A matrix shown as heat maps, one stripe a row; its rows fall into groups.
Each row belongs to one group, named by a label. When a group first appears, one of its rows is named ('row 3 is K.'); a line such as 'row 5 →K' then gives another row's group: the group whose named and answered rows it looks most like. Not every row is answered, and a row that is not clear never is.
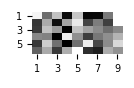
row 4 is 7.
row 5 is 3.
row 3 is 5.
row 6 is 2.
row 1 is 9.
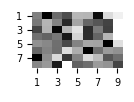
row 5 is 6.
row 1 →9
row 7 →5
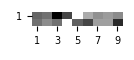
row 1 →2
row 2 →7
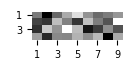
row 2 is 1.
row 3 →7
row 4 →6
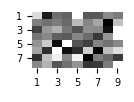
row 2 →6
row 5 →7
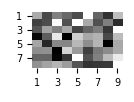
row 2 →5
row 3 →1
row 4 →5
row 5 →6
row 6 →7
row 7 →2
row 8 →1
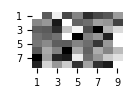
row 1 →9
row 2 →7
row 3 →2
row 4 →1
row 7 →2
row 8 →1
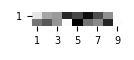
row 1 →9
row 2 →1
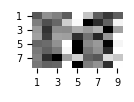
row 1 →5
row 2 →2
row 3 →6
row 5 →1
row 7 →2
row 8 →1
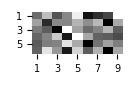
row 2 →6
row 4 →5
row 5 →7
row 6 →5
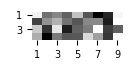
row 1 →9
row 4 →6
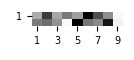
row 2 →1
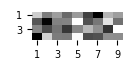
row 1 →9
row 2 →2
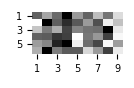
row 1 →3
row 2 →9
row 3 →6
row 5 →2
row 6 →6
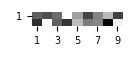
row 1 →7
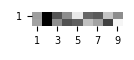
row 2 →6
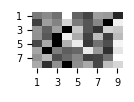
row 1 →7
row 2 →1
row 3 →9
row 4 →7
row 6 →6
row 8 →9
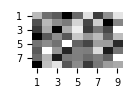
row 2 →5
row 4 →5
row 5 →7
